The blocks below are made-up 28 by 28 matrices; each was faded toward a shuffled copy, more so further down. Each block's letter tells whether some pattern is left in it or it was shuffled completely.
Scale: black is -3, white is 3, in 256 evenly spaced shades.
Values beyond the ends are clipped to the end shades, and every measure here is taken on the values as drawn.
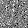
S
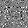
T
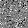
S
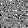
T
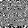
T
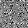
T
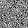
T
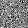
S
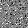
S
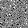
S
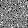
S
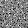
S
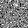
S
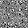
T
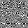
T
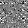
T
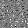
S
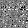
T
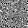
T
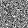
S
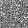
T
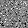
S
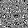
T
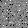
S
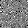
T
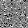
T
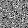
S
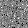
S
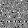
T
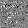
T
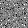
S
